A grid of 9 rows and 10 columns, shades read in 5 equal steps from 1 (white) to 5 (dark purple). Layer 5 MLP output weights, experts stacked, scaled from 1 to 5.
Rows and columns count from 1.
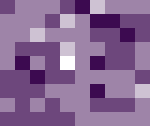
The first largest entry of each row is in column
6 7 9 2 2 3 7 2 1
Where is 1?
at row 5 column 5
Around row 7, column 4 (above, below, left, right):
4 4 4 3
